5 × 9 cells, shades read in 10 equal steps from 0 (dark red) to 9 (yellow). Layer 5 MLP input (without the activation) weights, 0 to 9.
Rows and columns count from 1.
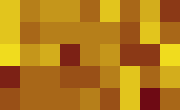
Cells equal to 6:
4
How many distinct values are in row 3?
6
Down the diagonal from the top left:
8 4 7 3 5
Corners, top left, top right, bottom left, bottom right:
8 2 3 4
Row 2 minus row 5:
5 0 1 1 0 2 -5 8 0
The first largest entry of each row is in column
1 1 1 7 7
